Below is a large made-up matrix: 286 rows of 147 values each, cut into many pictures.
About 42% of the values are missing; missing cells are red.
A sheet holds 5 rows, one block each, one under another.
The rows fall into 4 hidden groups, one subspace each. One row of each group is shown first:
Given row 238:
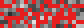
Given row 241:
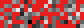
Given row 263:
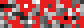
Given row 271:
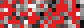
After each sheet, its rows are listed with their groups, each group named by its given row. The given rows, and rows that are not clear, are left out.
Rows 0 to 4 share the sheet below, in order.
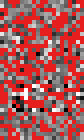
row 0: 271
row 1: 241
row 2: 241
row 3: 263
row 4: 263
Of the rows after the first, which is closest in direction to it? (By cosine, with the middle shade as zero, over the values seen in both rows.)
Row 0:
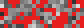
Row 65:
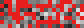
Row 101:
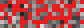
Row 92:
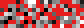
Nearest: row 65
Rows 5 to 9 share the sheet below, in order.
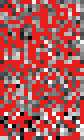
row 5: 263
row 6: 241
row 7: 241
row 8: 241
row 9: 241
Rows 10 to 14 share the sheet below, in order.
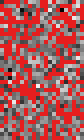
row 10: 271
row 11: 263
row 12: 271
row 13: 263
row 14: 238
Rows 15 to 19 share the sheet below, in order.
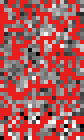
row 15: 238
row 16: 241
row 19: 238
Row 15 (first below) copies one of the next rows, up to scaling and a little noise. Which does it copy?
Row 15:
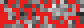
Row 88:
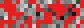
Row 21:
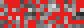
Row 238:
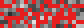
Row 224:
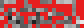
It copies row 21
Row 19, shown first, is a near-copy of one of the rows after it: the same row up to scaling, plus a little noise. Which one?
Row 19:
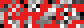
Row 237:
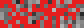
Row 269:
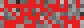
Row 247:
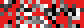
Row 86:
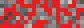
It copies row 237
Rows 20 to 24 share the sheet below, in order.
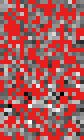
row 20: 263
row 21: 238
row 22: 263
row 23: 271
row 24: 241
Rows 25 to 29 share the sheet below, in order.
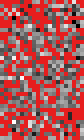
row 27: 271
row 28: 241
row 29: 263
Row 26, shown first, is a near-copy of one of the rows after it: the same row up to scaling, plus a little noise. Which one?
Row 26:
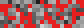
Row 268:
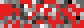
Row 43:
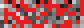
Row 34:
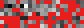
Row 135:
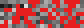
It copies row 43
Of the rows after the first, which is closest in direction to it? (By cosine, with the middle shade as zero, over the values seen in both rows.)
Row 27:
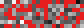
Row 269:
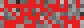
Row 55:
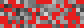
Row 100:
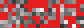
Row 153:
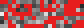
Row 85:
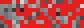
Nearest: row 85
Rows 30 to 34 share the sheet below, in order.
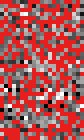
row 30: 263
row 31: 241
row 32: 263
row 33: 271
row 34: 263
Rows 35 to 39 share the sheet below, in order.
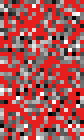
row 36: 271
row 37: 263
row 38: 263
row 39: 238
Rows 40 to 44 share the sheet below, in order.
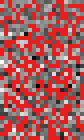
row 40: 263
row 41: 263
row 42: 263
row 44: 263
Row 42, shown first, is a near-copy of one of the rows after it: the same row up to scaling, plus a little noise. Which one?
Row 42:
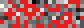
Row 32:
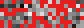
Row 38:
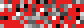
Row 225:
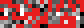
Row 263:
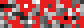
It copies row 38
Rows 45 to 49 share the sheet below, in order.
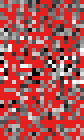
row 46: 271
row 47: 271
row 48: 263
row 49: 238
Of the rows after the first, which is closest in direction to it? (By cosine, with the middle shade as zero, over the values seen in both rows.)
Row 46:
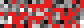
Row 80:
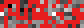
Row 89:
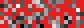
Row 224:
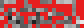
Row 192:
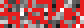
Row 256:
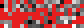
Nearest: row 192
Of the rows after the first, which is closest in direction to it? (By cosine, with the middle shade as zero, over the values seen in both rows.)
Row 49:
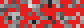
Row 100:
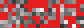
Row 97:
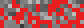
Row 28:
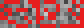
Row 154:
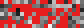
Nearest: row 154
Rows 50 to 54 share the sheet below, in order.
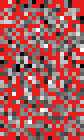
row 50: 238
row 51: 238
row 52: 241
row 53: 263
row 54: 241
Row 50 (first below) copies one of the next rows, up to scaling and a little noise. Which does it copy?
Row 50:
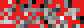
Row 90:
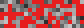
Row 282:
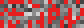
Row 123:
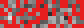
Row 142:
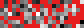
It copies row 90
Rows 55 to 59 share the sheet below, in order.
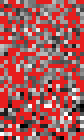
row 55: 241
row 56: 271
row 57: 241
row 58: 271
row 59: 263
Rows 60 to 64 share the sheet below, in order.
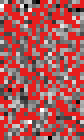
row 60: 263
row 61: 241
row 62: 271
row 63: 263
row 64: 241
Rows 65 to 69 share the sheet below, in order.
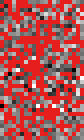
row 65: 241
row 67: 238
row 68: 263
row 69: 238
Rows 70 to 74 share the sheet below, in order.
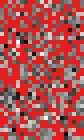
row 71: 263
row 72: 271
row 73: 241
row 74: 263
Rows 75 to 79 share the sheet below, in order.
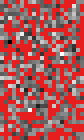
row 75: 238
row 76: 238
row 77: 271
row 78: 238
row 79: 271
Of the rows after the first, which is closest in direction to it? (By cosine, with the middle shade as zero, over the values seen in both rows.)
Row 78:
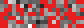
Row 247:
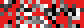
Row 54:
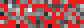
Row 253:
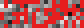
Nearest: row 54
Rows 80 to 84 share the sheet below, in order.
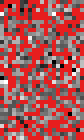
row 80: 241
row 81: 241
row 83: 263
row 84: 263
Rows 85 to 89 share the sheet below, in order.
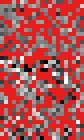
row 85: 263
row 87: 263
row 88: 238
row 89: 263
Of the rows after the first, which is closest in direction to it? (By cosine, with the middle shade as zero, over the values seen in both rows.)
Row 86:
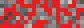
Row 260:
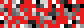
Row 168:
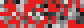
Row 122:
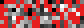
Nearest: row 168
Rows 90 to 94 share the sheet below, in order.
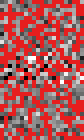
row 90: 238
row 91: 271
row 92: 238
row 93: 263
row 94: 263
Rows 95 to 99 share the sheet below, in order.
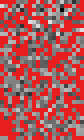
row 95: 271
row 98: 241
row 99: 238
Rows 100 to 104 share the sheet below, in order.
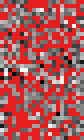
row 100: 271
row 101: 263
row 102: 263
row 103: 263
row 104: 271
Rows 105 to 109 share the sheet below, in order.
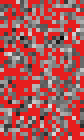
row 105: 241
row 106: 271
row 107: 241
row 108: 271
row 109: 238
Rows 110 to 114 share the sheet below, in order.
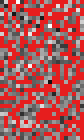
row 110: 241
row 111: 271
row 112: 241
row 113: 238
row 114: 263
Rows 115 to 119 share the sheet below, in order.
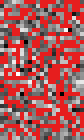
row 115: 271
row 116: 263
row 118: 271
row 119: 241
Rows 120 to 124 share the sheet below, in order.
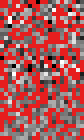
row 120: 271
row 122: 263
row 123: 238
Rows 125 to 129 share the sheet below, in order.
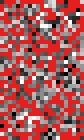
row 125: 263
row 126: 271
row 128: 241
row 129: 241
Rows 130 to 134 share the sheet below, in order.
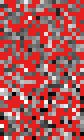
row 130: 271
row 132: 238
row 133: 263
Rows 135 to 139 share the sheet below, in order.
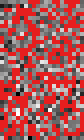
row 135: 263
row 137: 241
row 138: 241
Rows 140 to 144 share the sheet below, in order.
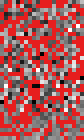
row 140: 238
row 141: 263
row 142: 238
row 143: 271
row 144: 241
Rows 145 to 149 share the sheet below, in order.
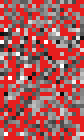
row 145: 271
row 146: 241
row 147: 271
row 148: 271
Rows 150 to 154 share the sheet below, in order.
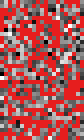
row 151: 241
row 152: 263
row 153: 241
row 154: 241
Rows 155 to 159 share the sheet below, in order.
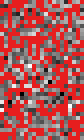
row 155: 241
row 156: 271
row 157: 241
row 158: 271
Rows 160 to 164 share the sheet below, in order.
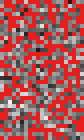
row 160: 263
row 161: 238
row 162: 238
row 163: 271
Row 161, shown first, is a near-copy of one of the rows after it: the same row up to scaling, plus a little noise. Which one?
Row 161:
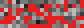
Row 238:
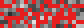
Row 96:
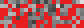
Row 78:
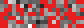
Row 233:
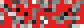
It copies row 78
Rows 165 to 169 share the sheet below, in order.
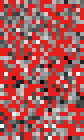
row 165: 241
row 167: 263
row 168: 241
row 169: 241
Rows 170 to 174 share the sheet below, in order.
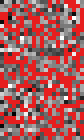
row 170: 271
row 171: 271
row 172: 241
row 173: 238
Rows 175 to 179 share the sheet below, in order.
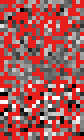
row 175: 271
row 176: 241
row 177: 241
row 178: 271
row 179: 271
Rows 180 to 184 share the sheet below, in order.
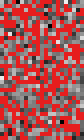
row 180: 241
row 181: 238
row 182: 263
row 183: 238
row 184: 271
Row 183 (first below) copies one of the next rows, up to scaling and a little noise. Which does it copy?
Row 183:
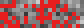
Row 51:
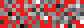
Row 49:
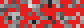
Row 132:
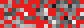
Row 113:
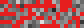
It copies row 51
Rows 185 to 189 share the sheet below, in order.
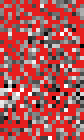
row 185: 238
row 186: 263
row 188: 241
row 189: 241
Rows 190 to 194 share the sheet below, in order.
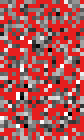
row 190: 263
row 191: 271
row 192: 271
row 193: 241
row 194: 263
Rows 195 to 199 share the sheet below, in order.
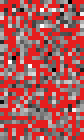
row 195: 263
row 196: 241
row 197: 241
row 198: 271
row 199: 263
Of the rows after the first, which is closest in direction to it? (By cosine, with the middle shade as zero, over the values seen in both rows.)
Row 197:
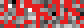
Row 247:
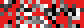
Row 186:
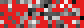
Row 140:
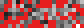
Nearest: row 186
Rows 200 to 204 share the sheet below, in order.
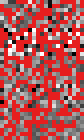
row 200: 238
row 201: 263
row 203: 271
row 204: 271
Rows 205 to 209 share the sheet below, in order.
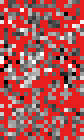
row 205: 271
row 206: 263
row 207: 271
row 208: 263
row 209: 271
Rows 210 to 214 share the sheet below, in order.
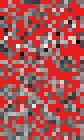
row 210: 271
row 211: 238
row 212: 263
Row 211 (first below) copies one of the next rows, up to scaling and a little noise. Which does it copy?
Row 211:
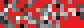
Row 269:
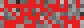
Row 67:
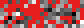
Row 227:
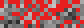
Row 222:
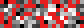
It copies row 222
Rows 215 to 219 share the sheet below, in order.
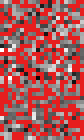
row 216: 263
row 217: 263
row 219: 238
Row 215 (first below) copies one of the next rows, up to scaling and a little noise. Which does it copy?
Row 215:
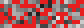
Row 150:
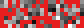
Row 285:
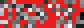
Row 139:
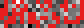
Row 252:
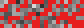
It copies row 252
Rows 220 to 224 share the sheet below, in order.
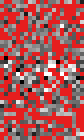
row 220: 238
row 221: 241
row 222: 238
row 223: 263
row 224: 238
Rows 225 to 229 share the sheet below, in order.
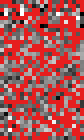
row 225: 263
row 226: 271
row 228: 271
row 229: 238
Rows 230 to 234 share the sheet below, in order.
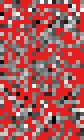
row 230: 241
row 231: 241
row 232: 271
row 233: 238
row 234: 238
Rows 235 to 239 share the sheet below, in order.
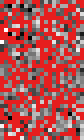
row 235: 241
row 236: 241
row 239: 263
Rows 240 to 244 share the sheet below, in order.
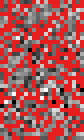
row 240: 263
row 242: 271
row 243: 263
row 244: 241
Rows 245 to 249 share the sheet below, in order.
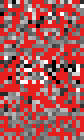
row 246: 263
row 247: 238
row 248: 271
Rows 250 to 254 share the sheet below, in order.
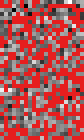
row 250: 263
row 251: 263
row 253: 263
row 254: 263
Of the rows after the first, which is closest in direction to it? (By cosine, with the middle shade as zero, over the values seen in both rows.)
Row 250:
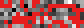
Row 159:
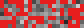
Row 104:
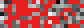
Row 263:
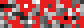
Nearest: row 104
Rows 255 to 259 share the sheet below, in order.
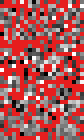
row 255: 263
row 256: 271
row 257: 263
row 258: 263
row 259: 238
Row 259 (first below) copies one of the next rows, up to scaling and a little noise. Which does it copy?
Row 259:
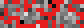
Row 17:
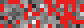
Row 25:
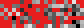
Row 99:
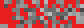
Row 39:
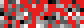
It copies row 39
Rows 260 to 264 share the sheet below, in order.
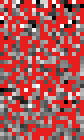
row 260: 263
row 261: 263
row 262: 238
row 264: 263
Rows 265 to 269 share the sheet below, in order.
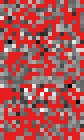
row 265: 271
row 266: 238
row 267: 271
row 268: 263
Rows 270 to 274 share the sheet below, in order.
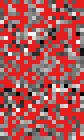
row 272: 241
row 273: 241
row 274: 271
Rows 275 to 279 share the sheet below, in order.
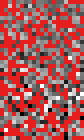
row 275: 263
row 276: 263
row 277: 263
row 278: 241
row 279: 263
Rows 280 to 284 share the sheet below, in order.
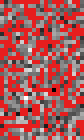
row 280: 271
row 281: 241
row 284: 241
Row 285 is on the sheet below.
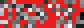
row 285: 238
